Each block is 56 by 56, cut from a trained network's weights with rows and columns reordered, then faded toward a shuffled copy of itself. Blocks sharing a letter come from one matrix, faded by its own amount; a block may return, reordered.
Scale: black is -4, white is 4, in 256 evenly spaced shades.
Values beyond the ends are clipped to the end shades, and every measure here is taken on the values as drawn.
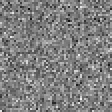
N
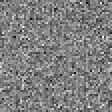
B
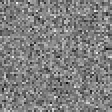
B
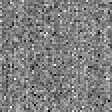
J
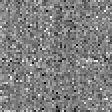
J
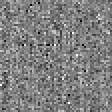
J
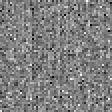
J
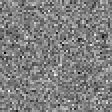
N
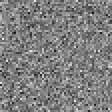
N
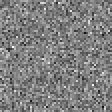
B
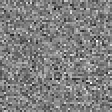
N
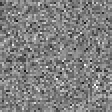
N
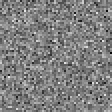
B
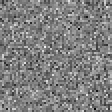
N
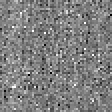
J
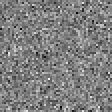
B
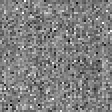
J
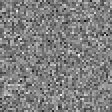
B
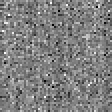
J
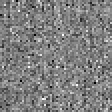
J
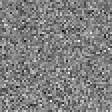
N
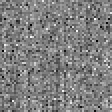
J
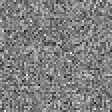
N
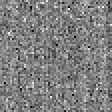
J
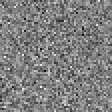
B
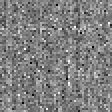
J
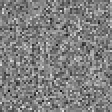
N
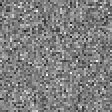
B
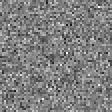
N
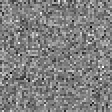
N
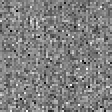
J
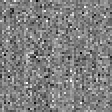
J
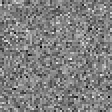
N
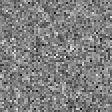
B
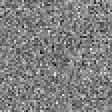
N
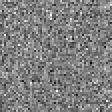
B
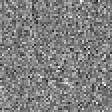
N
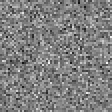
B
